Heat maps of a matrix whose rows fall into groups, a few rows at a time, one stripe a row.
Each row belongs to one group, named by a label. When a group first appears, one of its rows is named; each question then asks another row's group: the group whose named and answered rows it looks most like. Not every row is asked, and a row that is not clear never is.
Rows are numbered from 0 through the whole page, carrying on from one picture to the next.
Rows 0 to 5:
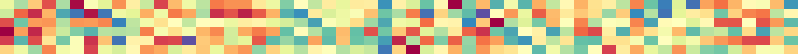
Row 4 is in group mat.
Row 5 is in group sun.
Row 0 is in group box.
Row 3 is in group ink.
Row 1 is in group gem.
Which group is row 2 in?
mat
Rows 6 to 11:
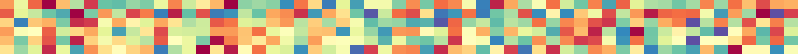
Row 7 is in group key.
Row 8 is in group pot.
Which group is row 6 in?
gem
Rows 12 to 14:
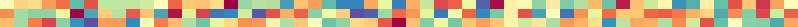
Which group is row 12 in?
gem
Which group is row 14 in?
ink
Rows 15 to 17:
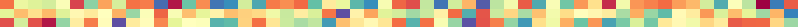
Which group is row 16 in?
box
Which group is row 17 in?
mat
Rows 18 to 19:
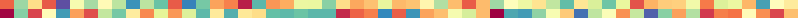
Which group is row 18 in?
ink
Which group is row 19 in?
mat
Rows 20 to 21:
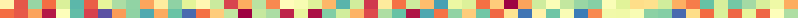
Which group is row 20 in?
sun
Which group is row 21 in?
gem
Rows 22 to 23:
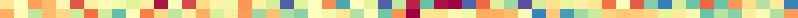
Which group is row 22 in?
box
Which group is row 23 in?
sun
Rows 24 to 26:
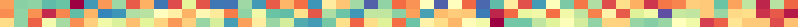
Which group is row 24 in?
key
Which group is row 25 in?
gem
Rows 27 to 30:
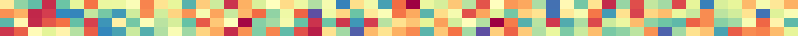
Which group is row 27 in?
sun
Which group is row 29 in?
gem
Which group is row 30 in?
gem
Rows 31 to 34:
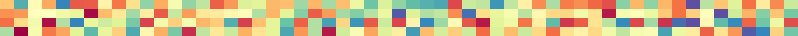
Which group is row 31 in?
pot
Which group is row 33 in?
ink
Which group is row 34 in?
box
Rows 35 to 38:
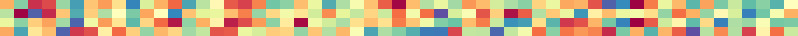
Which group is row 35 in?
ink
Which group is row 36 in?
sun
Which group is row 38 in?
pot
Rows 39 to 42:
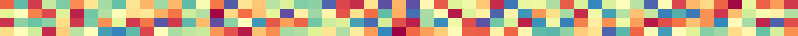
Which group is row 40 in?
box
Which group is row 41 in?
key
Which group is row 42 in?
sun
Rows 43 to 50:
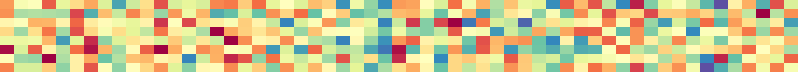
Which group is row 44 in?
key
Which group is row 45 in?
box
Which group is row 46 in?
pot
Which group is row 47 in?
sun
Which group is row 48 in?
mat
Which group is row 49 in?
sun
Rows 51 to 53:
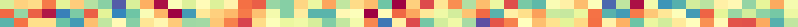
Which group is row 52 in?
ink
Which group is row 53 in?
gem
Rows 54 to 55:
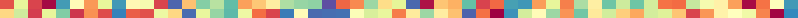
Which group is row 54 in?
mat
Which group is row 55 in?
mat
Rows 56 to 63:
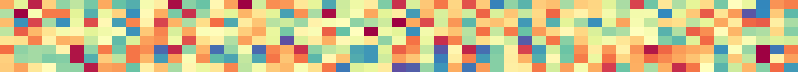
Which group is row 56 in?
ink
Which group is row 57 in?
box
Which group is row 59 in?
box
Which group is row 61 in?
key
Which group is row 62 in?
key
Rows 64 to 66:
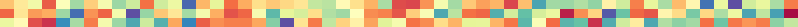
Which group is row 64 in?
sun
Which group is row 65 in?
ink
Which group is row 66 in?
gem
